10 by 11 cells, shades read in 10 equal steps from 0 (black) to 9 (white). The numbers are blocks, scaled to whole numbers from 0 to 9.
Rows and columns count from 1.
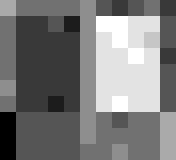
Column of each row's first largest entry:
1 7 8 9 7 7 8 11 11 11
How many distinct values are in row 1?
5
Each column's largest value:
6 4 4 4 4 5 9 9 9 8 6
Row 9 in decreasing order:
6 5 4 4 4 4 3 3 3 3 0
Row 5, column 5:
2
